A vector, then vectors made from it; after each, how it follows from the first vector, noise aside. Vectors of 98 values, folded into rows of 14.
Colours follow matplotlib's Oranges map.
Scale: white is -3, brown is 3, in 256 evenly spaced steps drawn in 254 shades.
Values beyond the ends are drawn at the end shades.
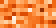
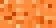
partly zeroed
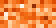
wrapped around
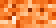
sign-scrambled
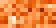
sign-scrambled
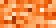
negated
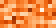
negated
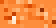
partly zeroed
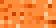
partly zeroed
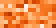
wrapped around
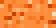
partly zeroed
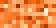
wrapped around
